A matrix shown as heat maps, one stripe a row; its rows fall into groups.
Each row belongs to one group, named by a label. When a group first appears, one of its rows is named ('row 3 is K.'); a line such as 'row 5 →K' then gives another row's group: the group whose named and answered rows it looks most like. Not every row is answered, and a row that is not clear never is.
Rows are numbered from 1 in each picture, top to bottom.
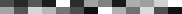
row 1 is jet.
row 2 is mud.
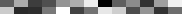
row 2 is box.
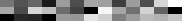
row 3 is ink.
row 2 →mud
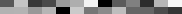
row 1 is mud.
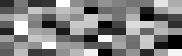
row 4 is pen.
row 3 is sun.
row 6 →mud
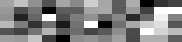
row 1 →sun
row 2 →jet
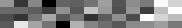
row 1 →jet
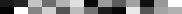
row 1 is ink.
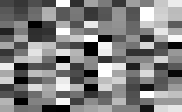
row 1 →jet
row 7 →mud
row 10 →box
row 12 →box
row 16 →jet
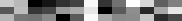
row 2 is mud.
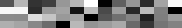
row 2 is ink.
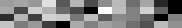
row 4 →jet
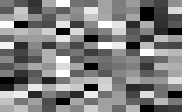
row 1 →box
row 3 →sun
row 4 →box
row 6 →ink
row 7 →box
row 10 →ink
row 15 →jet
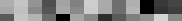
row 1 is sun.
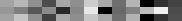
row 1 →sun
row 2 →pen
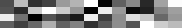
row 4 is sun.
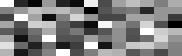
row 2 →ink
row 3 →pen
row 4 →mud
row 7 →pen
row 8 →box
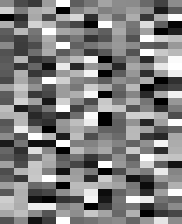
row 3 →ink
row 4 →mud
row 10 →jet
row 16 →box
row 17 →pen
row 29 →pen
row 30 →ink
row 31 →sun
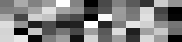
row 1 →ink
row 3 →mud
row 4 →pen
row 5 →box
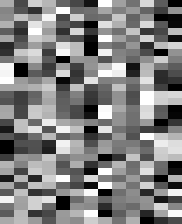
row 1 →mud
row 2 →box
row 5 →ink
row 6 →mud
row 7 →ink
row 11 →box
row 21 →ink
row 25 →mud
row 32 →sun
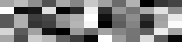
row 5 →jet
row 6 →mud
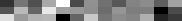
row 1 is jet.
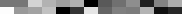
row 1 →ink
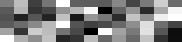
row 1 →ink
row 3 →jet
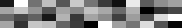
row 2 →sun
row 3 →jet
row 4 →mud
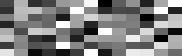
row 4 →ink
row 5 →mud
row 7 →ink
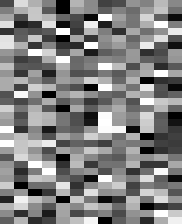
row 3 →mud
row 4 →pen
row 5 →jet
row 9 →box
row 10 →box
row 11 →jet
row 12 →sun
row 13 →mud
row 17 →mud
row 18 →mud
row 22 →sun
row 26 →mud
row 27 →box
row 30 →sun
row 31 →jet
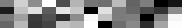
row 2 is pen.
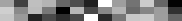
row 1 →mud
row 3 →pen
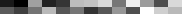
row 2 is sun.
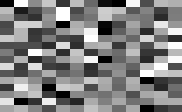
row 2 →box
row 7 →jet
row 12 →sun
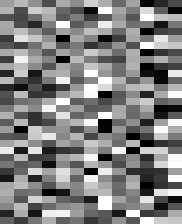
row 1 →sun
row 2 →mud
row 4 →box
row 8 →sun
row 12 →box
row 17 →box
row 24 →jet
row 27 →sun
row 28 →jet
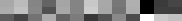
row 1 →sun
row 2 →sun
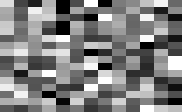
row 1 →pen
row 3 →mud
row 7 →sun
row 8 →ink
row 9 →jet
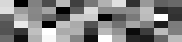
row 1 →box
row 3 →pen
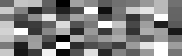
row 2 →pen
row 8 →pen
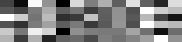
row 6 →jet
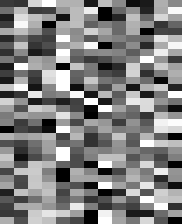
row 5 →sun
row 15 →pen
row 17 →ink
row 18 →jet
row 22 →box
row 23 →box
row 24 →mud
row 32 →mud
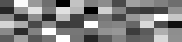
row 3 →jet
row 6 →ink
